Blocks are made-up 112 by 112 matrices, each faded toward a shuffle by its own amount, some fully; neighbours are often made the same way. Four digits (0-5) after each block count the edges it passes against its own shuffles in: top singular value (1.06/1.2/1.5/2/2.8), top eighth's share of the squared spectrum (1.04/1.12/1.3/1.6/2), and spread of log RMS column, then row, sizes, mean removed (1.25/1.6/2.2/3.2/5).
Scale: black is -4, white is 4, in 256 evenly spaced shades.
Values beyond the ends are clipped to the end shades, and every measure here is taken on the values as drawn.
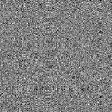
4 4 2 2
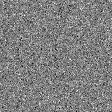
2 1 0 0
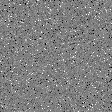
0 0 0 0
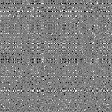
5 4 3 3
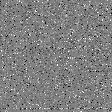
3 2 0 1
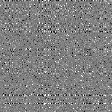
5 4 2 3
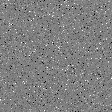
0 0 0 0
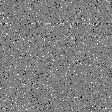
3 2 0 1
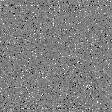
3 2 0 1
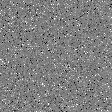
0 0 0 0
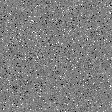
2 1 0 0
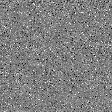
3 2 0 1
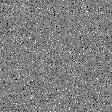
3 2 0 1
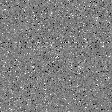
3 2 0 1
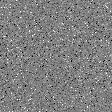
1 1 0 0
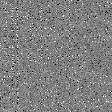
4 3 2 1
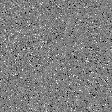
3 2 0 0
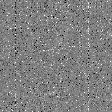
4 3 1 0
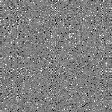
4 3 2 1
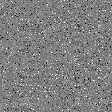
3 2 0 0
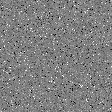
0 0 0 0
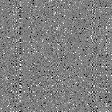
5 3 2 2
